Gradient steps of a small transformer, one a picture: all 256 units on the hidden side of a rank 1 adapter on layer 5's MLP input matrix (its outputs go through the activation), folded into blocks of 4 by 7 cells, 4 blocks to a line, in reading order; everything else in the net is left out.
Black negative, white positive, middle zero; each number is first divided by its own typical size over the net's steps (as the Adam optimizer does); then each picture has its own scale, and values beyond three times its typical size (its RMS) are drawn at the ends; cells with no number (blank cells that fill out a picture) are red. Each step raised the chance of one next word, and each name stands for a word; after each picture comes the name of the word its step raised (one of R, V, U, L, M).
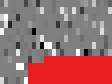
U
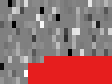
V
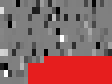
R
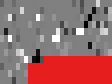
V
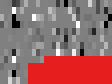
U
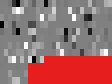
U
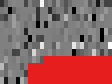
U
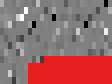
V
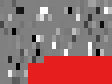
R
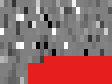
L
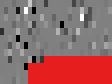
V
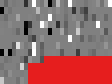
L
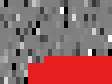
L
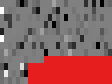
R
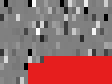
L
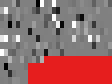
R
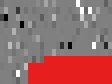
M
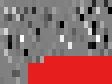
R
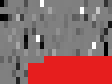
M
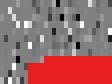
L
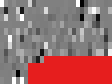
L
